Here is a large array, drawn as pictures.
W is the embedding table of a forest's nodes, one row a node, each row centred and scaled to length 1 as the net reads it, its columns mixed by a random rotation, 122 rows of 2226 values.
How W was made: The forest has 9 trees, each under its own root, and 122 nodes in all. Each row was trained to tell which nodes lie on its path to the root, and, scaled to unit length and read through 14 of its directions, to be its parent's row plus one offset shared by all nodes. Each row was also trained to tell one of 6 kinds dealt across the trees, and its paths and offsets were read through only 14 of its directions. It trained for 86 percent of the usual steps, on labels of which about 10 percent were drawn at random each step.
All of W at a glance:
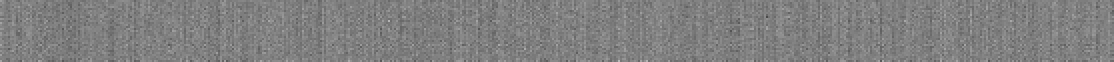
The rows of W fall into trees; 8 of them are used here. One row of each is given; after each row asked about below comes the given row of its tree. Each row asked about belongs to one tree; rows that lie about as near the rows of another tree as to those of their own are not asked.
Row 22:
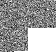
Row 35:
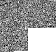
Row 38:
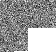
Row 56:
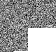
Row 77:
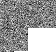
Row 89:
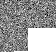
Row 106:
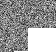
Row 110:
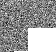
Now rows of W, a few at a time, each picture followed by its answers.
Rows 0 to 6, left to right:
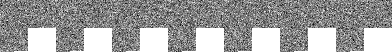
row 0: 22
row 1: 106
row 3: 106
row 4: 106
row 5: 22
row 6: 89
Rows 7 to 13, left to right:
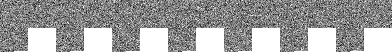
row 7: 56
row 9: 89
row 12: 38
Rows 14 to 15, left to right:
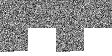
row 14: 56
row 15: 89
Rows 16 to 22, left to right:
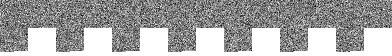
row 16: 22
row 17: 22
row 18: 35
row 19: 56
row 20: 106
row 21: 56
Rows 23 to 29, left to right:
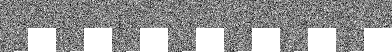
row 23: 106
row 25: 77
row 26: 106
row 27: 22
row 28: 106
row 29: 35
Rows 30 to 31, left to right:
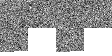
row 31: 38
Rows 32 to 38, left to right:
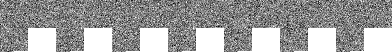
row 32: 38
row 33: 35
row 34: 35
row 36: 56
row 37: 77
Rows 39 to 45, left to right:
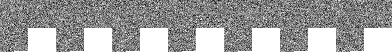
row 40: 56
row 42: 89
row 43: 35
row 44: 22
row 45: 38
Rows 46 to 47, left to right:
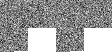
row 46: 106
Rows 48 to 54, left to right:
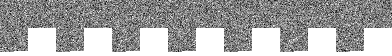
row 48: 35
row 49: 38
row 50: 106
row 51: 106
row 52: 89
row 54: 89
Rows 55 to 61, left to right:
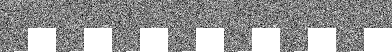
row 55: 110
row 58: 56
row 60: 22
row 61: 22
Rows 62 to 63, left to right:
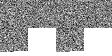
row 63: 89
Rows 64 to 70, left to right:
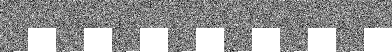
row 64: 56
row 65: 38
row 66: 77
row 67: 35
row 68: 89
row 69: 38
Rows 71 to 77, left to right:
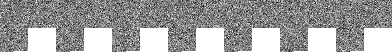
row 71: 35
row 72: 56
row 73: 35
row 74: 56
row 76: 35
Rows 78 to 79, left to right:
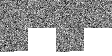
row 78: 89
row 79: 38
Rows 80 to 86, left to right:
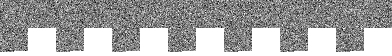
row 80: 89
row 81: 106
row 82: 38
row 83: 38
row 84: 22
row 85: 56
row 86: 89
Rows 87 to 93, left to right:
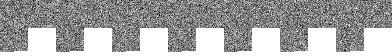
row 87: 56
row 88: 106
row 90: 106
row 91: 106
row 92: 22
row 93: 22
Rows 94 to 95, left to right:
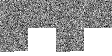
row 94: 22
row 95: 35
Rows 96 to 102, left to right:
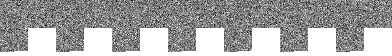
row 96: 89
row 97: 56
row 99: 89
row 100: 22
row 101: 35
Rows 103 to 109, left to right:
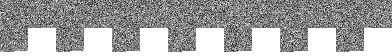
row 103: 22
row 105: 38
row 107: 35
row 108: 22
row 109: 56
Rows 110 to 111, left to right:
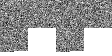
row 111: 106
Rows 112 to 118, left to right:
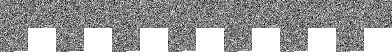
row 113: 35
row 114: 110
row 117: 38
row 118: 35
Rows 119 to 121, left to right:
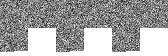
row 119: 89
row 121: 56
